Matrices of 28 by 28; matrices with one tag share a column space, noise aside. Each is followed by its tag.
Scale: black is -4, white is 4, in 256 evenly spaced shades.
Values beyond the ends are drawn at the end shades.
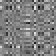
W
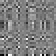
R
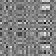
W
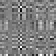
R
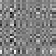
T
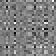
W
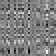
T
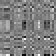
R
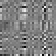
R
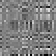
R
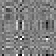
R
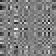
W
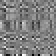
R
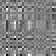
R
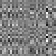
T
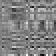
R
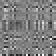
R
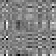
R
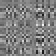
T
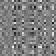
W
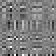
R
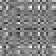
W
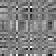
R
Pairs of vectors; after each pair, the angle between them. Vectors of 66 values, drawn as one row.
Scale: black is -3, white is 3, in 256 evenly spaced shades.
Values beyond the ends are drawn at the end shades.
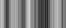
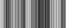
nearly parallel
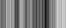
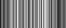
partly opposed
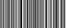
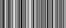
orthogonal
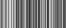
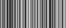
nearly opposite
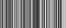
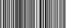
partly opposed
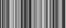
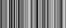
partly opposed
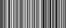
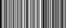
partly aligned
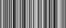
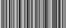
orthogonal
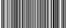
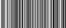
nearly parallel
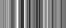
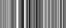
nearly parallel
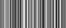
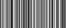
orthogonal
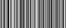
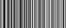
partly aligned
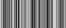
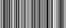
nearly parallel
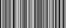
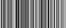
partly opposed
